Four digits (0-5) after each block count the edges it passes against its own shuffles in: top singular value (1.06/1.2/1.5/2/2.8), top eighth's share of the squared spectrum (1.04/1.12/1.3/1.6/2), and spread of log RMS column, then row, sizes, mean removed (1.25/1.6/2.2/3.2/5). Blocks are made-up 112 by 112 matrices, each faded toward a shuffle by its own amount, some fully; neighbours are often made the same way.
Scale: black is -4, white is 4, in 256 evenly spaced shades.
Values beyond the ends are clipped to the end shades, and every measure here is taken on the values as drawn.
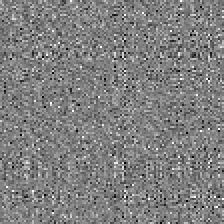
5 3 2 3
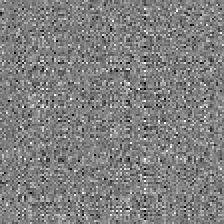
5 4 3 3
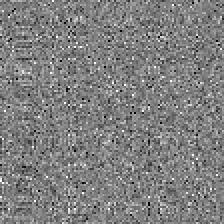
4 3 2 2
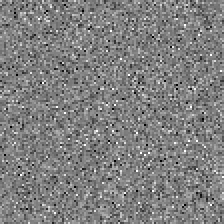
3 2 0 0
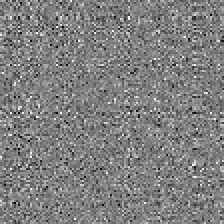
5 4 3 3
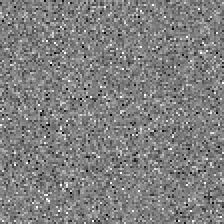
2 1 0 0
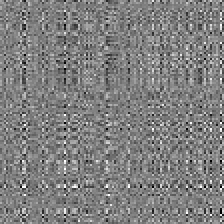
5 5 4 4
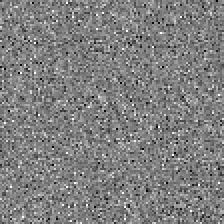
3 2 0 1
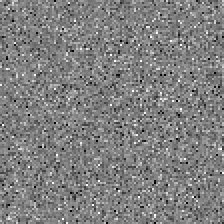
2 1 0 0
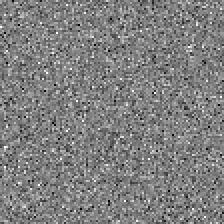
2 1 0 0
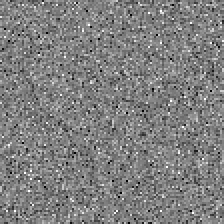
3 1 0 0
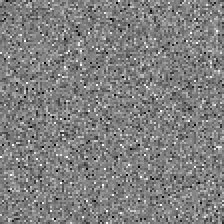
0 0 0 0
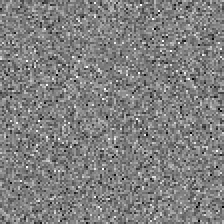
2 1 0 0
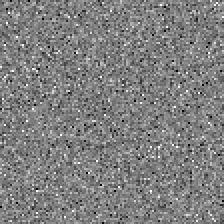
0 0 0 0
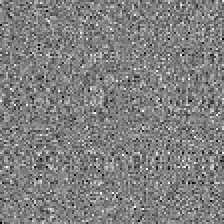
4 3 2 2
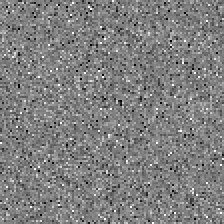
1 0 0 0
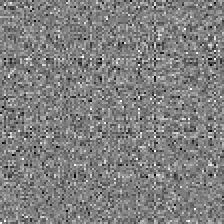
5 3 2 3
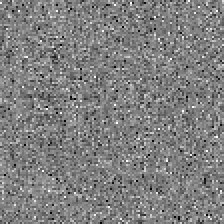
3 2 0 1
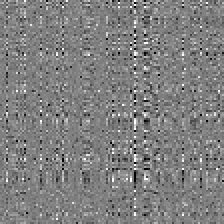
5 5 4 3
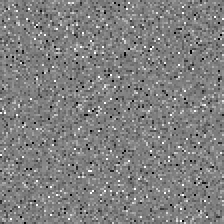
1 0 0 0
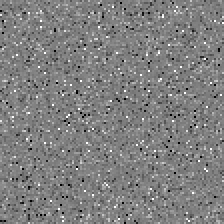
3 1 0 0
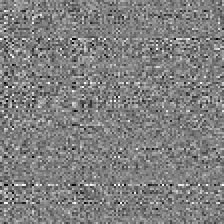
4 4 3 4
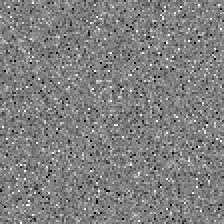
0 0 0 0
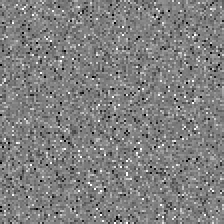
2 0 0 0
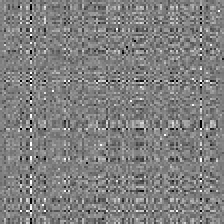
5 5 4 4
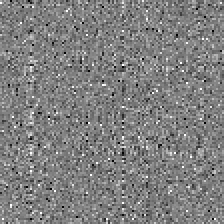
4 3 2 1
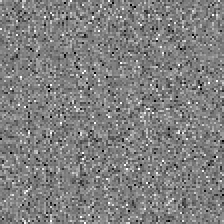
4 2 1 1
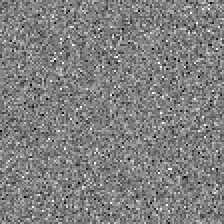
0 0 0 0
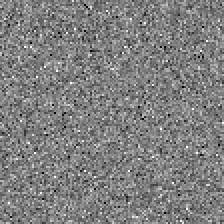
0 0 0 0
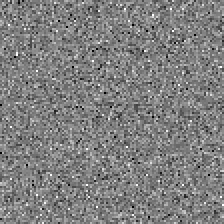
0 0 0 0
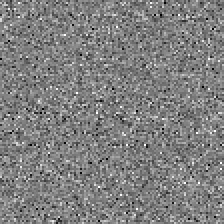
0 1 0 2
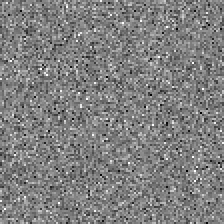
1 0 0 0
